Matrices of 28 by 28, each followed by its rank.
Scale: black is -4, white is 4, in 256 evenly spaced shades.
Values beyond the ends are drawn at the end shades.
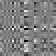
two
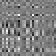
two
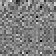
five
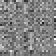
five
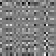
two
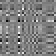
two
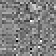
five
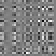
two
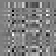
two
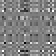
two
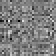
five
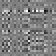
two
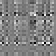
two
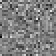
five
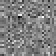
five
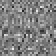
five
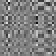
two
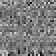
five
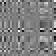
two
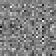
five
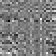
five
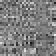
five
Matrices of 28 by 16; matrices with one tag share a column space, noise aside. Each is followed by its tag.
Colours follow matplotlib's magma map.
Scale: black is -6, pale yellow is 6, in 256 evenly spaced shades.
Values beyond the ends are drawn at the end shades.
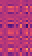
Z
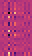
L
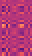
Z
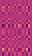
Z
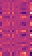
L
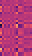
Z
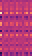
L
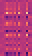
L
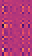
Z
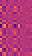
Z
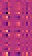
L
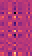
L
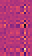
Z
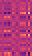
L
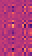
Z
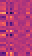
L
